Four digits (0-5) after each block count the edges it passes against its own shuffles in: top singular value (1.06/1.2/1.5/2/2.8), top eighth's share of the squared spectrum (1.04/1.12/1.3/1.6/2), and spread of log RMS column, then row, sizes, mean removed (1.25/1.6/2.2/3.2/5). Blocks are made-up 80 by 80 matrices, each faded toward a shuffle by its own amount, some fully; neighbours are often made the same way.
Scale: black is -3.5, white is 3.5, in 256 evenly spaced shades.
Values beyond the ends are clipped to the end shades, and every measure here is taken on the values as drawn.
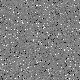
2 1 0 0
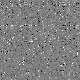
3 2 0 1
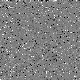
3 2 0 1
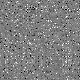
3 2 0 1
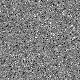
0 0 0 0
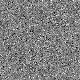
1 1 0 0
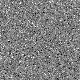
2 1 0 0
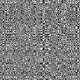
4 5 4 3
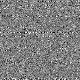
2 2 0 3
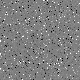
0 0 0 0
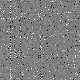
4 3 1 0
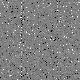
3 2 1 0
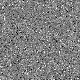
0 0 0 0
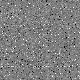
2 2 0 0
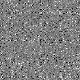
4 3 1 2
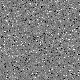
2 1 0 0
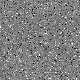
2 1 0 0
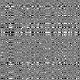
5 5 3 4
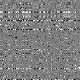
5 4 2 3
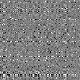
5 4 2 3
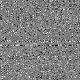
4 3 0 1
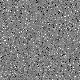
2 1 0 0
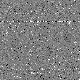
3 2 0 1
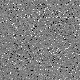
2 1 0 1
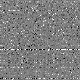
4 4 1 3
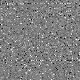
3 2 0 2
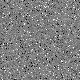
0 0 0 0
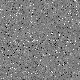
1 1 0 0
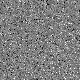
0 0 0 0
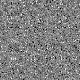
3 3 1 1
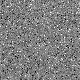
0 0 0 0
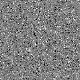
3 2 1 0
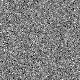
0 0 1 0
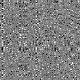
4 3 2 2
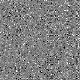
4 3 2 1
